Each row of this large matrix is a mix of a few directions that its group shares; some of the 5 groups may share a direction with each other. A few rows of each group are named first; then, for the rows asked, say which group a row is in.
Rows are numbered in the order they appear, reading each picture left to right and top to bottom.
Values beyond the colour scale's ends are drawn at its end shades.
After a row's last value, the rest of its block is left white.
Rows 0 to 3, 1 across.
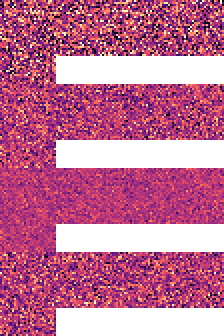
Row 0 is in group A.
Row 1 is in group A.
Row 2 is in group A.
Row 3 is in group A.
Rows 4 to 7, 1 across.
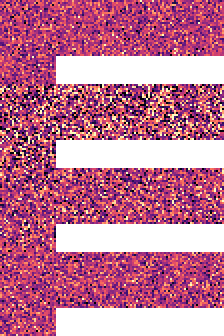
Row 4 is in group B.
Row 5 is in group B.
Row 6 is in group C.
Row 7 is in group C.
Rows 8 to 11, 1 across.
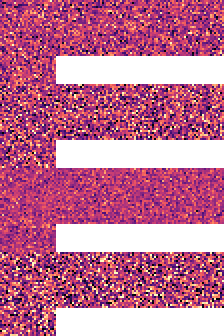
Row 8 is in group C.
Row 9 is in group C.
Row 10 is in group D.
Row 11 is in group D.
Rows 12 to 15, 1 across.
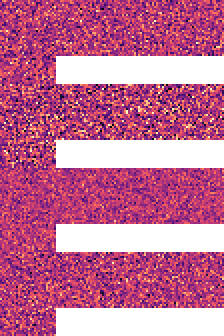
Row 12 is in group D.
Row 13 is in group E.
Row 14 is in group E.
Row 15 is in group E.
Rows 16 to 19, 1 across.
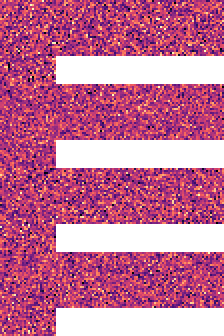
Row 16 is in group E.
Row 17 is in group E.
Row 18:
C
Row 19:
E
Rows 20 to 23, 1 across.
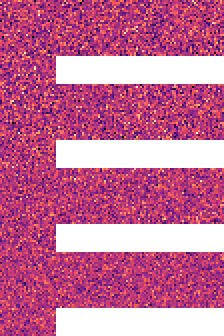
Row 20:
C
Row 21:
B
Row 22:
C
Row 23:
A
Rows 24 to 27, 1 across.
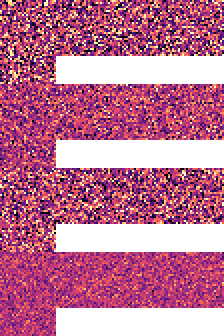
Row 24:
A
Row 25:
A
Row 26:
E
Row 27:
A
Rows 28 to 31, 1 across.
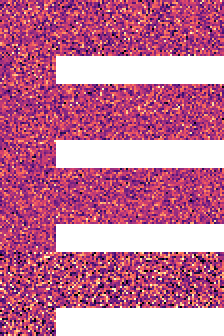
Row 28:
B
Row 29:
E
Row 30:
A
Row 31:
C
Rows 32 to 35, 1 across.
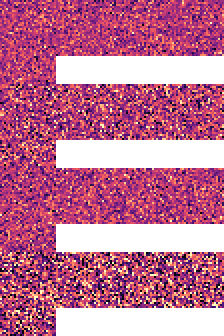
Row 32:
C
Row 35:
E
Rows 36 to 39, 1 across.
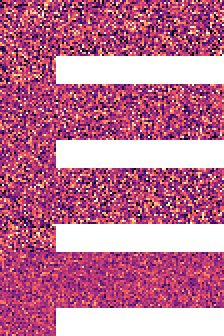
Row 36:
C
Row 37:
C
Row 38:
D
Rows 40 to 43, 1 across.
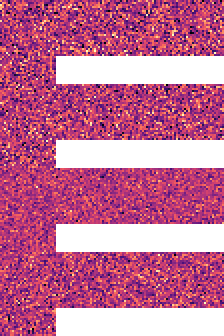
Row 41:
E
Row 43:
E
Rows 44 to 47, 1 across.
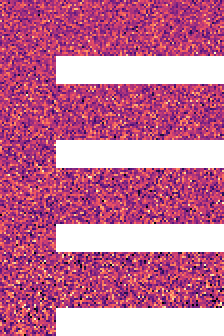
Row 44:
C
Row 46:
E
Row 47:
C
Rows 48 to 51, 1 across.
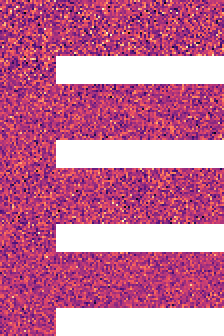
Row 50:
B
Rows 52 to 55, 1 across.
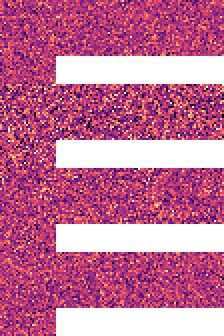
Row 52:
A
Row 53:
A
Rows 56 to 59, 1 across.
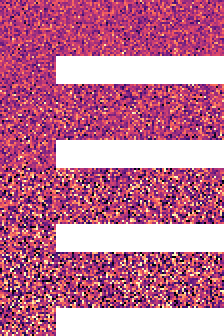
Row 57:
C
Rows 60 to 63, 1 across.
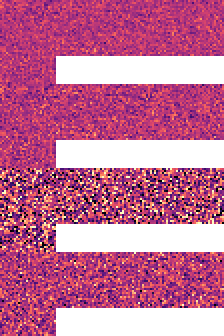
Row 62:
D
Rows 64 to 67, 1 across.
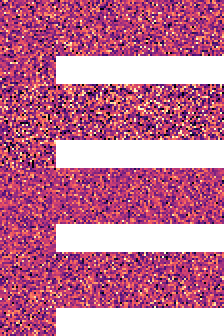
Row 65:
E
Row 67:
E
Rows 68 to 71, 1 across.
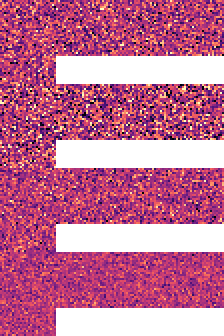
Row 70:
C
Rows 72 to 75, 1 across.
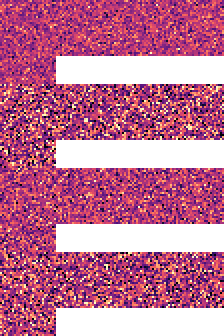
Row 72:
A
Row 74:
E
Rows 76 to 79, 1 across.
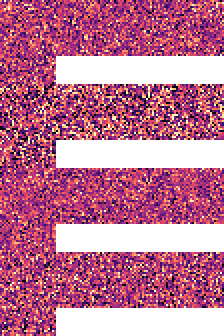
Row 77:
B
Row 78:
B
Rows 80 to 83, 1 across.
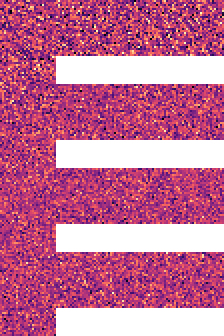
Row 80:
D
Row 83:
E
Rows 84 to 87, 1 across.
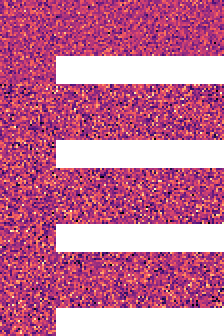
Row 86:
D
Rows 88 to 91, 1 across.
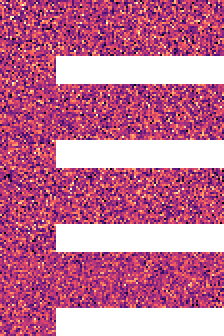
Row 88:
B
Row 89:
D
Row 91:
C
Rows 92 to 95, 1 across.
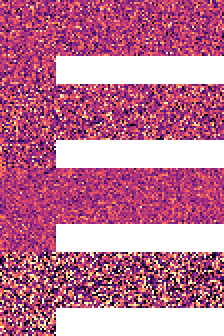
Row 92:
D
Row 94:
C
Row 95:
A
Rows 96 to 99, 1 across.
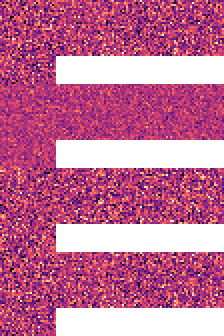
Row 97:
D
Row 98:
C
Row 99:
B
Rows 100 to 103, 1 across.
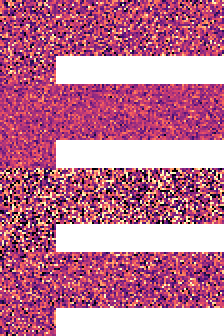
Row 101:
C
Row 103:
B
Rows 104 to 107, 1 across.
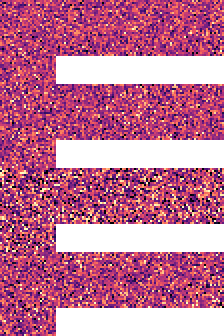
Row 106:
B
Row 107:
C
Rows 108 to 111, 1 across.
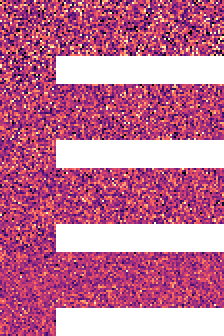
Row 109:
B
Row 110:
E
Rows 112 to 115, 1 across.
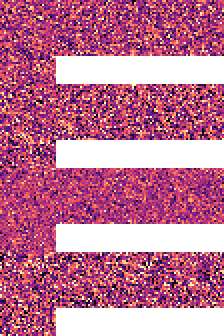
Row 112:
D
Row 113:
D
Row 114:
A
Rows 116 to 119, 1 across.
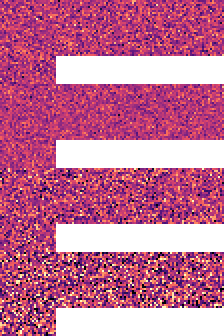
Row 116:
D
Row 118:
C
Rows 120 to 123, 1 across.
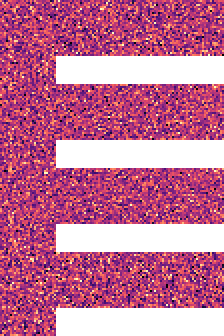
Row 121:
A
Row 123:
D
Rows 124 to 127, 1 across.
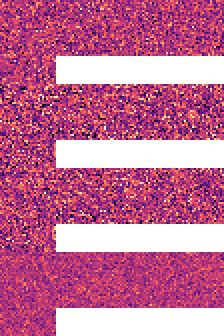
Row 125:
B
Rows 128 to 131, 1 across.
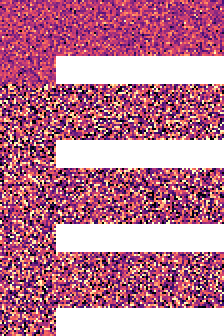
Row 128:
C
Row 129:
A
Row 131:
D
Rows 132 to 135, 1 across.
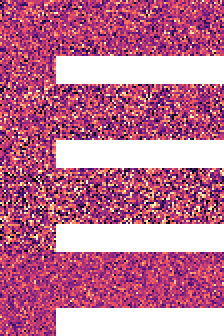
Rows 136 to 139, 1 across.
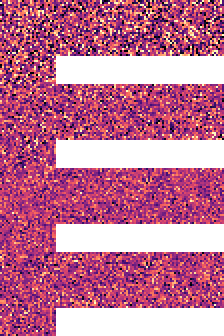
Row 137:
C
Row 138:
B
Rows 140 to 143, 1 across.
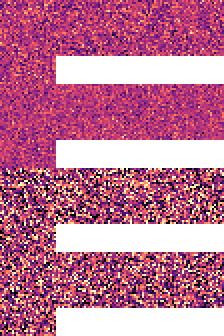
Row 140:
B
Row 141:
B
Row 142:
A
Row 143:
D
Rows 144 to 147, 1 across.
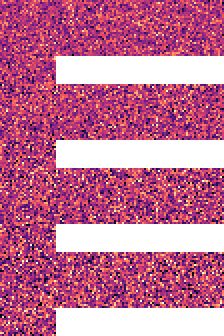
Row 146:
E
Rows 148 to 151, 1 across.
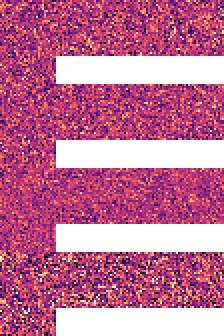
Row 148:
A
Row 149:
C
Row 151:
C
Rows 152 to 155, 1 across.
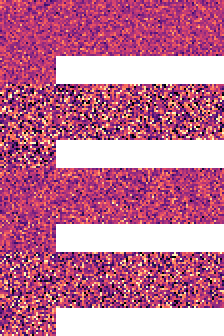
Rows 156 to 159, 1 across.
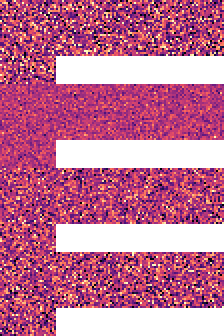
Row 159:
D
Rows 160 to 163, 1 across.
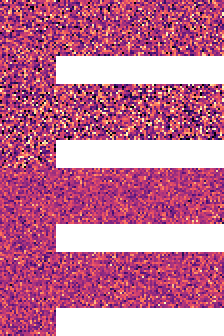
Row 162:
C
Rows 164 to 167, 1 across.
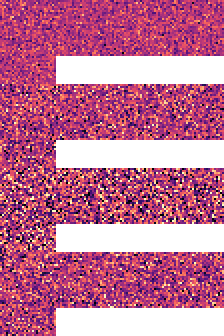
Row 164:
B
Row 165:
E
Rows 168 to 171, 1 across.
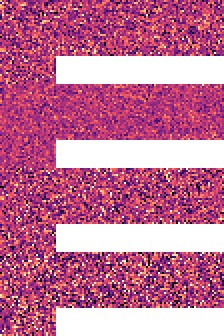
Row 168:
B
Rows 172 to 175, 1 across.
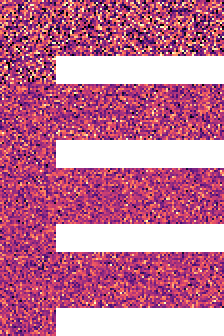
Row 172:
E
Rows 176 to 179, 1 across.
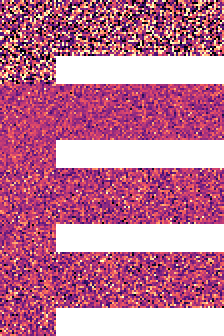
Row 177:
A
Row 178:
B
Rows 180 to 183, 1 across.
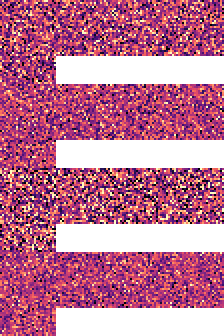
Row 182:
E
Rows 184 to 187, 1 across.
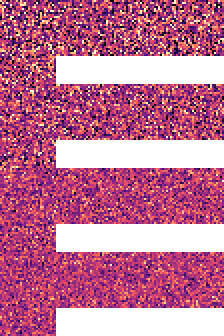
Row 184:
B
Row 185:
D
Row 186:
E
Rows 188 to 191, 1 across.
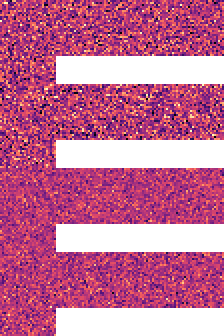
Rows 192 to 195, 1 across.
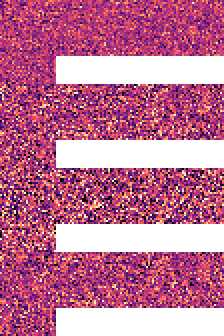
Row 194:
E
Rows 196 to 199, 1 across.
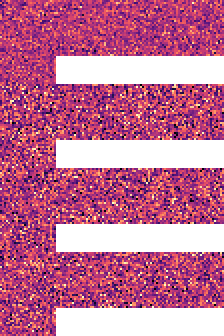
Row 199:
A
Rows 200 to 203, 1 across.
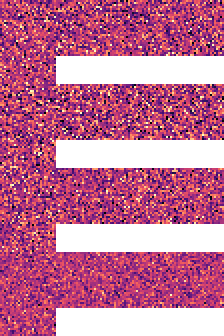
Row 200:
A
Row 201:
D
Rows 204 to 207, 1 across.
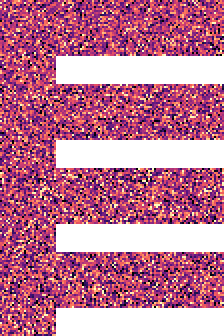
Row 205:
A
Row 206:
C
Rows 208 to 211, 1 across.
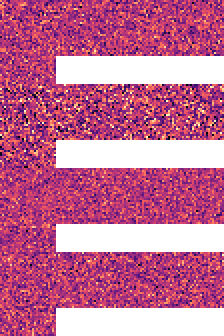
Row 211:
E
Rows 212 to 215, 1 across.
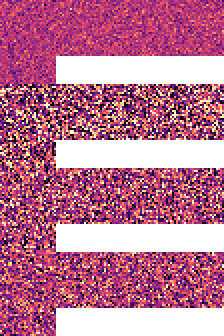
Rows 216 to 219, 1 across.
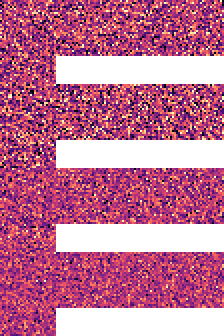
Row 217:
D
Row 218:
D
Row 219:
D
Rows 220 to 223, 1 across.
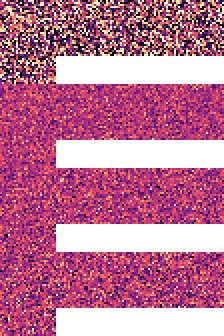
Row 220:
E
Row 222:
E
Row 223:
E
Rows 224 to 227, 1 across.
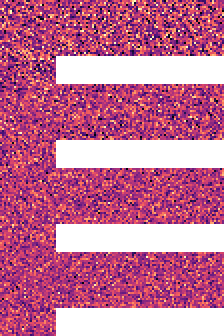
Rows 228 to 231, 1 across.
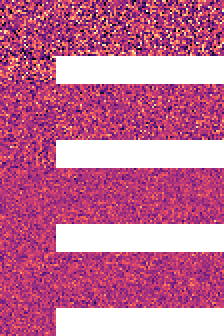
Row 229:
D
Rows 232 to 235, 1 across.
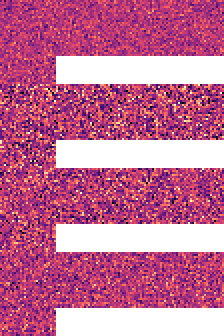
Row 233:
E
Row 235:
D
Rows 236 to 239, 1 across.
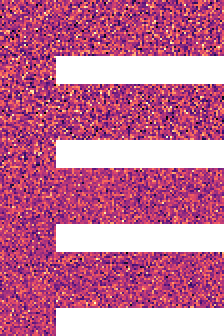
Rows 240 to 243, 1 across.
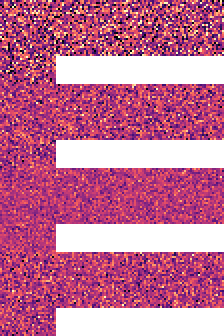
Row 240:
A
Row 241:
D
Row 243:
B
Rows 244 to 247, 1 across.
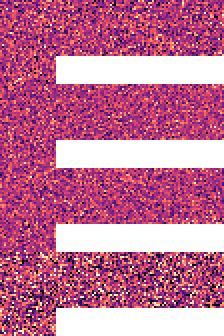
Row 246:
C
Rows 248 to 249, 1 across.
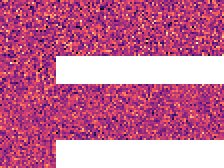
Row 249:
B
